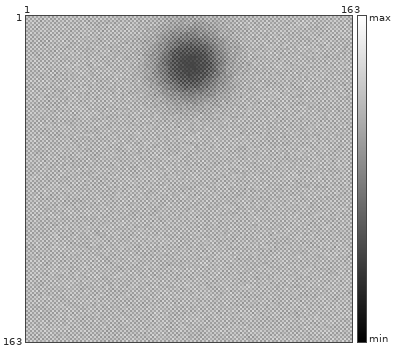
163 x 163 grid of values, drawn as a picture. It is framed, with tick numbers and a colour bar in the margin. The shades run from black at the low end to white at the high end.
The ninth with the lowest average is the top middle. On average the colour sits 70% of the way up the scale. One dip sinks in the top middle. No single row or column stands out from its neighbours.
